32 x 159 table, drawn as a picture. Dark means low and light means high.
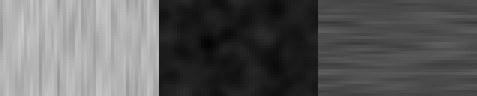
It is made of 1 by 3 panels. Panel 1,1: high, streaked downward, faint in contrast. Panel 1,2: very low, blotchy, faint in contrast. Panel 1,3: low, streaked across, faint in contrast.
